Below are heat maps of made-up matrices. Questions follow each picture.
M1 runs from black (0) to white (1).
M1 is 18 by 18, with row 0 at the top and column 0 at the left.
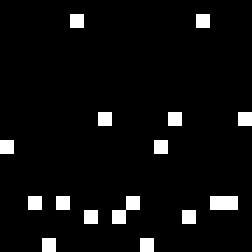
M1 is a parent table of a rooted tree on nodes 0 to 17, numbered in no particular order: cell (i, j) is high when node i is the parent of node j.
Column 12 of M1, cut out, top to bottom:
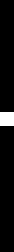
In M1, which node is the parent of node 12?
8
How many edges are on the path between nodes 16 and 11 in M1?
6
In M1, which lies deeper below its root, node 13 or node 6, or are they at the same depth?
the same depth
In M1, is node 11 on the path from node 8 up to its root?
no
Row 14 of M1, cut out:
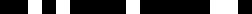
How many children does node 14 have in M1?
5
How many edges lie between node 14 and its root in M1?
1
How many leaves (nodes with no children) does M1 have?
12
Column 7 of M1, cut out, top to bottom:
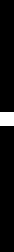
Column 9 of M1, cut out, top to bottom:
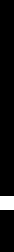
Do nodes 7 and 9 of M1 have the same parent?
no
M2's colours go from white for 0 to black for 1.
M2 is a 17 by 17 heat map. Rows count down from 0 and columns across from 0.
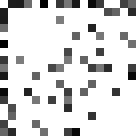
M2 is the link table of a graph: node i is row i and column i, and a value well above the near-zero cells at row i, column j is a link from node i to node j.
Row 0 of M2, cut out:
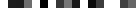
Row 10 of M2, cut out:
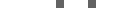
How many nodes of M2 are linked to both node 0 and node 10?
2
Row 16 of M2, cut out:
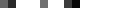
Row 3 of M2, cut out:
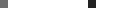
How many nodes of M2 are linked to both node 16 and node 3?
1
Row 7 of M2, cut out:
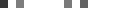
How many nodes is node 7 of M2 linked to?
4
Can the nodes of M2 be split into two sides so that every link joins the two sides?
no
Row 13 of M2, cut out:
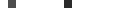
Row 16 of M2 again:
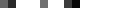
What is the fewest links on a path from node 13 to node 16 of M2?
2
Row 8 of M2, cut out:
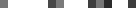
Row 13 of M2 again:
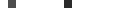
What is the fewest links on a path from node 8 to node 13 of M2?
1
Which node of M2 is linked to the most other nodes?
node 0
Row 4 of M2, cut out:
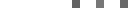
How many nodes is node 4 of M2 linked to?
3
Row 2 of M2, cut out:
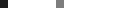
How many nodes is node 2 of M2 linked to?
2
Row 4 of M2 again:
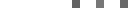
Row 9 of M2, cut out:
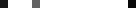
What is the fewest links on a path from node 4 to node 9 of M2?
1
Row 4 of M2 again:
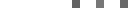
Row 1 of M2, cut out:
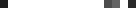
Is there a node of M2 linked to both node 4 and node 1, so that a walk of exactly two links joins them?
no
